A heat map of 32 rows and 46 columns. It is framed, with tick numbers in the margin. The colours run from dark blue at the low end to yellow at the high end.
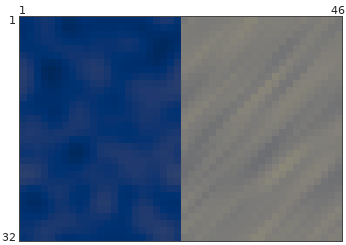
It is made of 1 by 2 panels. Panel 1,1: very low, blotchy, faint in contrast. Panel 1,2: middling, slanting up to the right, faint in contrast.
